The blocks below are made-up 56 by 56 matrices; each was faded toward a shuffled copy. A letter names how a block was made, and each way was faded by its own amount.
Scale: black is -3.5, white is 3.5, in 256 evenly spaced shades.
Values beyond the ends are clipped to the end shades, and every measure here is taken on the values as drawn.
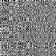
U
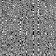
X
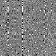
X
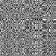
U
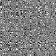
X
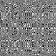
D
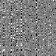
X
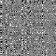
X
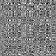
U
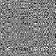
U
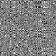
D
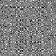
D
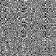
X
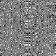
X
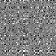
D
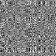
U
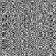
U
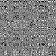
D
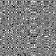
D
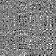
X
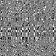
D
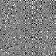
D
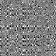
D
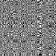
U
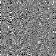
X
